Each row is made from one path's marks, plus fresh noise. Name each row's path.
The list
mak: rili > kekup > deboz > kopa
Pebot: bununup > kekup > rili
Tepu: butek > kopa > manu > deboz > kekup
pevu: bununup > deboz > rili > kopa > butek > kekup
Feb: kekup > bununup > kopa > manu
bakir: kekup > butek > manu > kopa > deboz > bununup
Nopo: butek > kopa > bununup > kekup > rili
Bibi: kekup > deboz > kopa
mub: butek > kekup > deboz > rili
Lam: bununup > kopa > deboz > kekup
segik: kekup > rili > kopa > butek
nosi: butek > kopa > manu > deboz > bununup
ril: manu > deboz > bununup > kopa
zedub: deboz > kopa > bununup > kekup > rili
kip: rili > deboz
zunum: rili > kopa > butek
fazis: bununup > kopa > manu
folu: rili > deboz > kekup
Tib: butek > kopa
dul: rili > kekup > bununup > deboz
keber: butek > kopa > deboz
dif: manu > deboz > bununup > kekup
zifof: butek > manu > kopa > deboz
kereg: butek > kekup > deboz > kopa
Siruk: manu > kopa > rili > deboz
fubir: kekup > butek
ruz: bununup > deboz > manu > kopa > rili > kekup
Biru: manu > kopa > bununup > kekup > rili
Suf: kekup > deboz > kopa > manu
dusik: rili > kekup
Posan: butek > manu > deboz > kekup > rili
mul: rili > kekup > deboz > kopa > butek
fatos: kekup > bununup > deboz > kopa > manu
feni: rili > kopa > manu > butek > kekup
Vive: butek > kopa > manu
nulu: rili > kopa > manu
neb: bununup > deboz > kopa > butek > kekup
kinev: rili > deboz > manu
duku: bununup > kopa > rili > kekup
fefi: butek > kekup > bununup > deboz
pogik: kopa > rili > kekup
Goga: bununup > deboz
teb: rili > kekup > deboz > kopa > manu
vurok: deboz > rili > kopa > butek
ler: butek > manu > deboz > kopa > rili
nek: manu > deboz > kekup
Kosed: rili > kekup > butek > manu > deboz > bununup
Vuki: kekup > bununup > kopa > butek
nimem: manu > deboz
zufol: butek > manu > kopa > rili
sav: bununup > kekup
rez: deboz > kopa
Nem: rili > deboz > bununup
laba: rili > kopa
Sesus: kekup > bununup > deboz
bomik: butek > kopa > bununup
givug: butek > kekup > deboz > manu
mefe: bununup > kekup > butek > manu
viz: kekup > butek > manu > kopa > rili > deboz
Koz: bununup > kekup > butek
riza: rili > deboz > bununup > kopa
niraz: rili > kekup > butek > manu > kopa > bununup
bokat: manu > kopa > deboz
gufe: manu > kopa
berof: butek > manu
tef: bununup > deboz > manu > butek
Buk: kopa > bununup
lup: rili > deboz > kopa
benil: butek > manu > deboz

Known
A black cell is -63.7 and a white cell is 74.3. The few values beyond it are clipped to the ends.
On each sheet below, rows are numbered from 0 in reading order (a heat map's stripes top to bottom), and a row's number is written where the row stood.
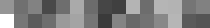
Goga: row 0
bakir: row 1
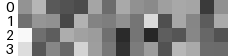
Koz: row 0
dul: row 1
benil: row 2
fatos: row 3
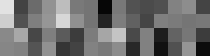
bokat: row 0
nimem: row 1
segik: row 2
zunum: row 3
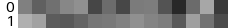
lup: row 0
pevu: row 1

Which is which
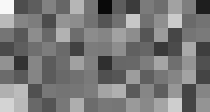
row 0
nosi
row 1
Lam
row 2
Biru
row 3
laba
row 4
fazis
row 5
riza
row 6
fubir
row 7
fefi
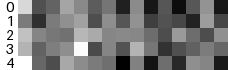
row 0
ler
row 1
nulu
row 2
Kosed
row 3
teb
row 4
zifof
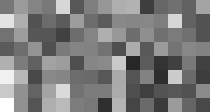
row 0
folu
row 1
neb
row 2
Nopo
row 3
Nem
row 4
feni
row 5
kereg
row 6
Posan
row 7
Tepu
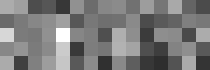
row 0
Vuki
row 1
kip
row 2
nek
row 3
mak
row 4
Siruk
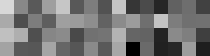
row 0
viz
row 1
Feb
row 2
mul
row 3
zufol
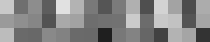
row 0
dif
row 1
Sesus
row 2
rez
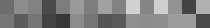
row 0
sav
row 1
Buk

